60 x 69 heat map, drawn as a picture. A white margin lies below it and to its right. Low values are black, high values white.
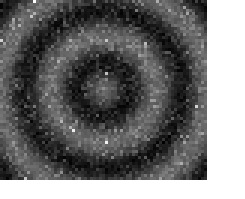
Rings: centred on the centre. Slope: none. Average level on the scale: 30%. Odd rows or columns: none.
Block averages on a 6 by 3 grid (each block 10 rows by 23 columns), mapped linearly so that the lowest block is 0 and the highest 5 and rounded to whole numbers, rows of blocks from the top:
3 0 3 / 3 5 3 / 3 0 3 / 3 0 3 / 3 5 3 / 3 0 3
